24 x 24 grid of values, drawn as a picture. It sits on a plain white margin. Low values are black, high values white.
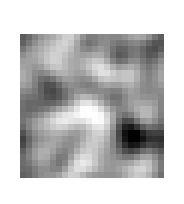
Mirror symmetry: none. Ninth with the lowest average: bottom right. Grain: blotchy. Lone odd cells: none. Ninth with the highest average: centre.
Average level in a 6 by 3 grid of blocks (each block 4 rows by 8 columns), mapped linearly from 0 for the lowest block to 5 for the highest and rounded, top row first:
3 3 2 | 3 4 3 | 2 3 3 | 3 5 2 | 3 4 0 | 2 4 3
